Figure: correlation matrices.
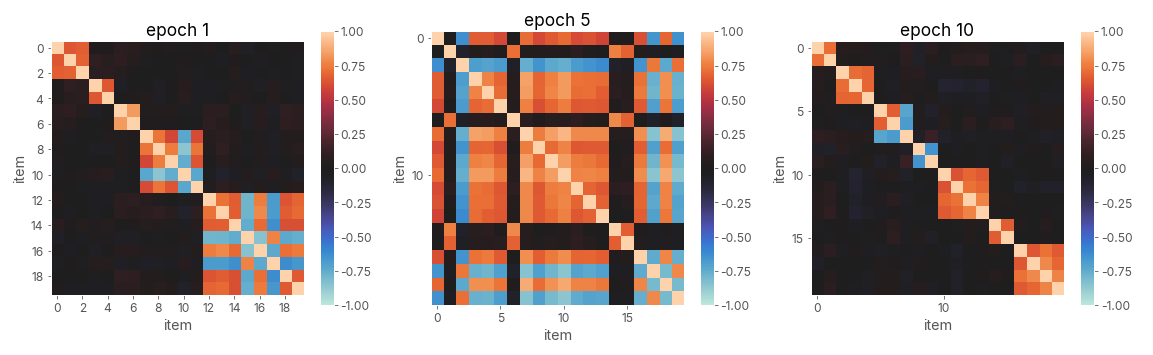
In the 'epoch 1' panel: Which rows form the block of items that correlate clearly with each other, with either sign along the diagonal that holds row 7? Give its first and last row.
7 to 11
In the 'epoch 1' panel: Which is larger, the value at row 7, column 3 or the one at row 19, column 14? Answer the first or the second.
the second
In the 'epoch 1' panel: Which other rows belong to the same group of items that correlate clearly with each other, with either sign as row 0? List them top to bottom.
1, 2
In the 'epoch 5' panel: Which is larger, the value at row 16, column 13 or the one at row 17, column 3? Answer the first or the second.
the first
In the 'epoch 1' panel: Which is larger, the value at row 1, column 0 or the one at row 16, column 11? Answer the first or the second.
the first
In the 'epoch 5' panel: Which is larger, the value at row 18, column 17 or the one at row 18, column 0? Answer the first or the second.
the second
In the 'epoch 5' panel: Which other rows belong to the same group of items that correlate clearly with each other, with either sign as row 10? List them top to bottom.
0, 2, 3, 4, 5, 7, 8, 9, 11, 12, 13, 16, 17, 18, 19
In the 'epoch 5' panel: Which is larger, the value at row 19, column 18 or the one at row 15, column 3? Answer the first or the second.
the second
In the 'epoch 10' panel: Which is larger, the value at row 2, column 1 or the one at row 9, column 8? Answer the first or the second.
the first
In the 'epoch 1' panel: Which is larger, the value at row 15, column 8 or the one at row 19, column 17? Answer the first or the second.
the first
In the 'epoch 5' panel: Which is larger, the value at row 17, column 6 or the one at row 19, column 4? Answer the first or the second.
the first
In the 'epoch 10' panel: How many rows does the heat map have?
20
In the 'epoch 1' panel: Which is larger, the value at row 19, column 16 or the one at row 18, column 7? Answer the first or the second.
the first
